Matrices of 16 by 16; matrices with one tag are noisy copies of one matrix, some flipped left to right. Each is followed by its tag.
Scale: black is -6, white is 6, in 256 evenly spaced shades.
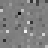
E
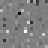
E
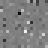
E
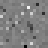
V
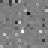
E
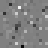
V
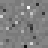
V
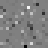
V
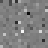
E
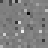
E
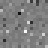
E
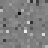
E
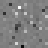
V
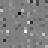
E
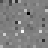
E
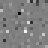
E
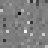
E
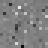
V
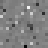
V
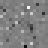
V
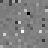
E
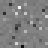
V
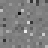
E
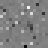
V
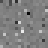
E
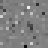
V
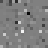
E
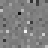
E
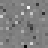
V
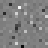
V
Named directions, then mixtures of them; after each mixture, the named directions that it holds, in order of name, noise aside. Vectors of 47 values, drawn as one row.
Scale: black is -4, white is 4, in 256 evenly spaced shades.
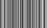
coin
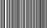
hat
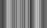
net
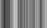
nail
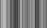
nail, net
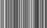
coin, nail, net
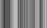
nail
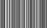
hat, net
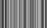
coin, hat, net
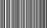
hat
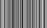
coin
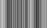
net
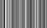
coin, hat, net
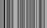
coin, hat, nail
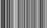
hat, nail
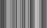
net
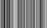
hat, nail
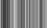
nail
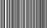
hat
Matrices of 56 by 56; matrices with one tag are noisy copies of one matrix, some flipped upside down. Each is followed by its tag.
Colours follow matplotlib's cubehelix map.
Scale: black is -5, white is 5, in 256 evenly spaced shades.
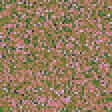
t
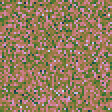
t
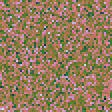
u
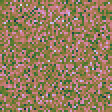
t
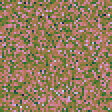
t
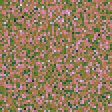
t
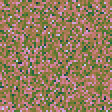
u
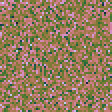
u
